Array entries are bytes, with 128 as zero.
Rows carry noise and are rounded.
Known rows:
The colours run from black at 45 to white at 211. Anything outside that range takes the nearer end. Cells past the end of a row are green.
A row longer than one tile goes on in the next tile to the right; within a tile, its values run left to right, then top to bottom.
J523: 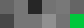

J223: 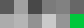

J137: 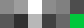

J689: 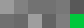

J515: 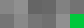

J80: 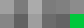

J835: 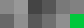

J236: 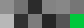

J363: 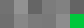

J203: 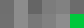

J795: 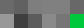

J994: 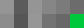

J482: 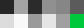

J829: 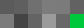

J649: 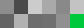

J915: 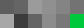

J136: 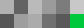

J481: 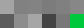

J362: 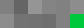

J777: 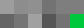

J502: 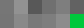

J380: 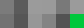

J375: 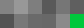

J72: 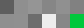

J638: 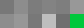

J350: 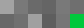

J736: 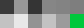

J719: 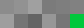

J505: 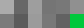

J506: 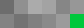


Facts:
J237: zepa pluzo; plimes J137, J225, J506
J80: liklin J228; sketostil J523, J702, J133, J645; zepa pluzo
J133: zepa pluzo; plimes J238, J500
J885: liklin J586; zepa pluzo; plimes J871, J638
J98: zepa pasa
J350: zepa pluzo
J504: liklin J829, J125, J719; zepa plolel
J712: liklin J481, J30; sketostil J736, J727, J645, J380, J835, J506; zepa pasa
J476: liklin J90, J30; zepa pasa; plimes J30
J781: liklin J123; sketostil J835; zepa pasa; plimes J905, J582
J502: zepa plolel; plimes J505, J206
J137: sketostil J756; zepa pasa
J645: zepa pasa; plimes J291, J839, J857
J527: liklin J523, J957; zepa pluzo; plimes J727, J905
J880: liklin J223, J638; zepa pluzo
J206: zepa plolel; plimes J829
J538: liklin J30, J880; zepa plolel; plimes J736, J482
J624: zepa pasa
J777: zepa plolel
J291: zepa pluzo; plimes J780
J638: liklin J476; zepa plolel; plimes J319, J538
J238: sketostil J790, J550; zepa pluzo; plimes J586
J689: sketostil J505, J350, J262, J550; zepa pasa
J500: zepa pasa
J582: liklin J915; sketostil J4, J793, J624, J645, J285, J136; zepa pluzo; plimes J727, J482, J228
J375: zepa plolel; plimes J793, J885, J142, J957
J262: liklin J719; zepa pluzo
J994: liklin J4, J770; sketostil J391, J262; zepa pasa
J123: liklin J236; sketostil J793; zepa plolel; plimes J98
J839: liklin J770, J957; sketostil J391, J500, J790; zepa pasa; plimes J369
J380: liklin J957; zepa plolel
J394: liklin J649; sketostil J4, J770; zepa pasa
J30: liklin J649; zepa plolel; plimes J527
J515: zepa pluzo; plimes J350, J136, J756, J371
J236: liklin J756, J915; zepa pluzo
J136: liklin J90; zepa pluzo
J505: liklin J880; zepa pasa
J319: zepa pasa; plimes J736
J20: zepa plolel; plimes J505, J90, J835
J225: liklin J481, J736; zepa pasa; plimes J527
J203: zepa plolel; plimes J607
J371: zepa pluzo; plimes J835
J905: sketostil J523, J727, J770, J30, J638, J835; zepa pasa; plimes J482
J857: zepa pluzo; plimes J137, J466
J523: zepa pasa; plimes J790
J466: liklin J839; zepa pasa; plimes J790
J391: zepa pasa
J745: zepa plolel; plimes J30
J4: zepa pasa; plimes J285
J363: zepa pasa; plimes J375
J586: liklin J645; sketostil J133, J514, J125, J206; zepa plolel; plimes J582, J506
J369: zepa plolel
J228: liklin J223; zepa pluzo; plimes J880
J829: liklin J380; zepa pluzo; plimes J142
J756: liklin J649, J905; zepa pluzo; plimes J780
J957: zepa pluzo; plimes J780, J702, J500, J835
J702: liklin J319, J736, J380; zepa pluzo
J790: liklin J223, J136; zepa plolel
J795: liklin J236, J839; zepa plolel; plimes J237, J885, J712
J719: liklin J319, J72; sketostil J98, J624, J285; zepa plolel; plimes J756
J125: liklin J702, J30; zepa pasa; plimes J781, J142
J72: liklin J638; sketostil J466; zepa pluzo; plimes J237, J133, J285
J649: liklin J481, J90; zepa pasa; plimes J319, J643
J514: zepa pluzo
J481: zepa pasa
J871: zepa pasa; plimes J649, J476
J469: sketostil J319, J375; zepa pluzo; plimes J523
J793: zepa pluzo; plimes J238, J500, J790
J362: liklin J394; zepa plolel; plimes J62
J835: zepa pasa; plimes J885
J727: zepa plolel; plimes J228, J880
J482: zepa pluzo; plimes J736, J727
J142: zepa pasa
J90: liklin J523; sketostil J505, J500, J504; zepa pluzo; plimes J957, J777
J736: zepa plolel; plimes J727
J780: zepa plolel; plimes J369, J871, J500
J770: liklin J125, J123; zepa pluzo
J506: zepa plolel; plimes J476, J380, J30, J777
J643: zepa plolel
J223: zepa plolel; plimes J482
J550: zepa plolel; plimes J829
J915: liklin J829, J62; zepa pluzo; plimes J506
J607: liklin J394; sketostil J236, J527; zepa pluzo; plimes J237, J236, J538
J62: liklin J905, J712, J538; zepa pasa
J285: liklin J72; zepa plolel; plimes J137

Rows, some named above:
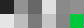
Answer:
J527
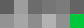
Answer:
J319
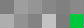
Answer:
J228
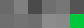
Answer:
J550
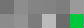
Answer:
J638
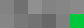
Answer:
J362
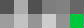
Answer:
J223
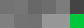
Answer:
J238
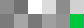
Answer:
J476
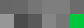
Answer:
J795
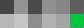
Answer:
J905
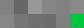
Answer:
J362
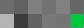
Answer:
J123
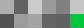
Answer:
J136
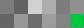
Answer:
J90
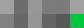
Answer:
J702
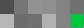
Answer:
J781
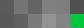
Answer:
J857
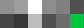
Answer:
J137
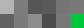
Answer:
J500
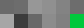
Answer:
J915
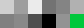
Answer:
J756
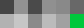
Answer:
J905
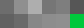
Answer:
J469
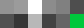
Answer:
J137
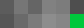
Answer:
J857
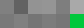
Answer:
J125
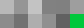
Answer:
J880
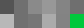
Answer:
J781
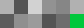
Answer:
J712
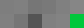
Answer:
J885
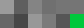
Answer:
J790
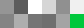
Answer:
J30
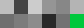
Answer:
J394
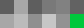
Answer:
J223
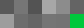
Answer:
J607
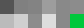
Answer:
J538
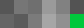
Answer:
J237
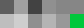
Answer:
J727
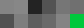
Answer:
J793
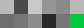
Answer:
J394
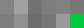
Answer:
J871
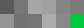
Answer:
J586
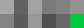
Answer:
J62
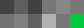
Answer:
J466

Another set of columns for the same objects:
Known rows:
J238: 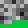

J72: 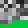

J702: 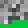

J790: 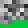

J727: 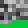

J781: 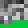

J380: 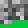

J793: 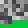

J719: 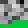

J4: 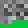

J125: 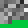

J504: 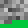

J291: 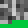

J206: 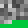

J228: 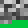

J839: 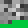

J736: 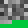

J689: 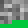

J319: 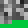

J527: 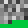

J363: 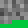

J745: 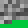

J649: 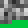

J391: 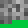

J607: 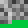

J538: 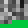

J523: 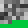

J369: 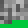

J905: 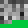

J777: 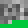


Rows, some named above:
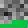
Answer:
J857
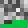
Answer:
J30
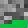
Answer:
J871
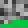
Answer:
J375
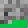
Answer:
J362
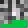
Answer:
J756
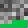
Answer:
J137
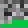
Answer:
J285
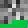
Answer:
J123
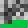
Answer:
J466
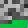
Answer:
J885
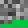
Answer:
J795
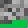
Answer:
J994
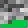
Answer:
J712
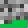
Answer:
J62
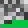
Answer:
J30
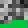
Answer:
J638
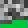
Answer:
J885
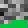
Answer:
J957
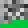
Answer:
J790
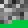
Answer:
J223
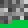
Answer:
J136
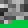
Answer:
J957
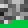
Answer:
J957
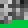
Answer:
J638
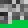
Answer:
J90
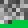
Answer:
J225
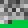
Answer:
J225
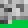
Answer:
J394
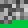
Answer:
J236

